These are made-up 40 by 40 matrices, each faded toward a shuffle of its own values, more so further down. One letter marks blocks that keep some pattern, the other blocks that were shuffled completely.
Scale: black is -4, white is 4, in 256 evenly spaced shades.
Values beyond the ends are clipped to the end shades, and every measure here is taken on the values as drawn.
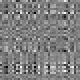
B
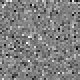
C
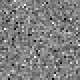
C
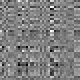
B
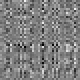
B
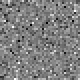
C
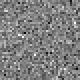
C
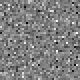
C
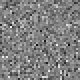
C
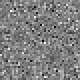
C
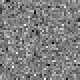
C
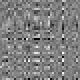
B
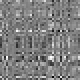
B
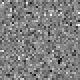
C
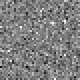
C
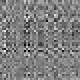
B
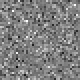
C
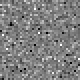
C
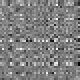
B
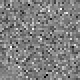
C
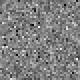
C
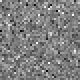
C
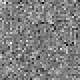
C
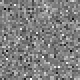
C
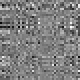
B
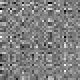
B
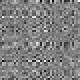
B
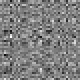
B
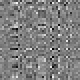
B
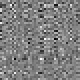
B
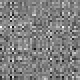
B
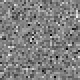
C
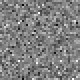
C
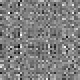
B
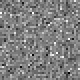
C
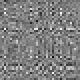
B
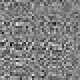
B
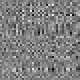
B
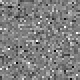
C
